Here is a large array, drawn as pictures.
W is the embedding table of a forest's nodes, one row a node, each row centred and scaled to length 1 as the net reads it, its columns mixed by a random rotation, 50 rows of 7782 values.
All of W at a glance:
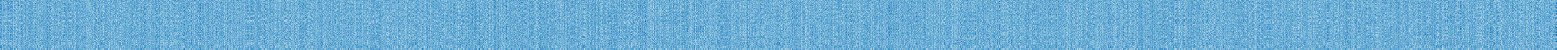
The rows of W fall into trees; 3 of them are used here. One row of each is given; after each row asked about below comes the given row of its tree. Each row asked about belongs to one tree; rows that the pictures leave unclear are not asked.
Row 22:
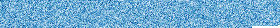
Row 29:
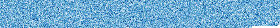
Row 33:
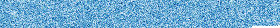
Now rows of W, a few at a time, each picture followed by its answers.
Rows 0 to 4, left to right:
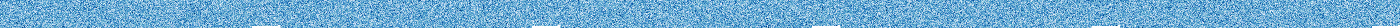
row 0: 22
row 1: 29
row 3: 29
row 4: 22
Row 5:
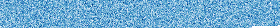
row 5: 29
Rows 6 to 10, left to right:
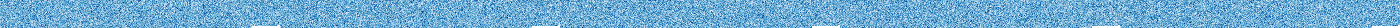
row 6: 29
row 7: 29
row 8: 22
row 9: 22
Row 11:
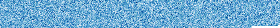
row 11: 29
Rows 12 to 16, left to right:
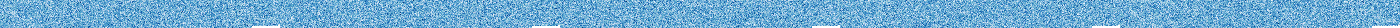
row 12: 33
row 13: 29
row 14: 22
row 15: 33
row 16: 33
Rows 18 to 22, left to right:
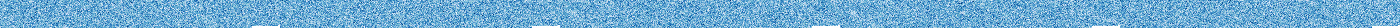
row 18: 29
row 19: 22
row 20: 33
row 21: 33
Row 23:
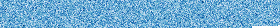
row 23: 22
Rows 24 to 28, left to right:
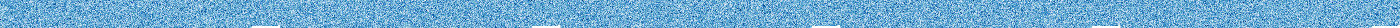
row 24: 29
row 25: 33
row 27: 29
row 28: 29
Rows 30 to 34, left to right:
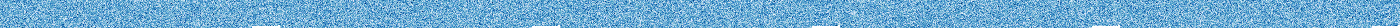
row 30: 22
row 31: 29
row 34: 29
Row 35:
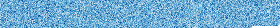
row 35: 29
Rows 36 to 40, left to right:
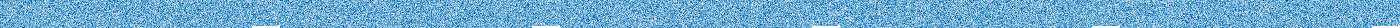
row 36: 22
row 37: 22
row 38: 29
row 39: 29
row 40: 33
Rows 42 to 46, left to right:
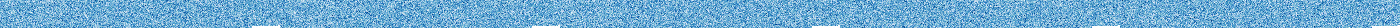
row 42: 33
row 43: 33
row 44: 33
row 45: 22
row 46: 22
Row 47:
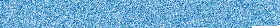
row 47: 22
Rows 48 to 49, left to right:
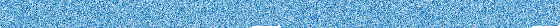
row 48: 29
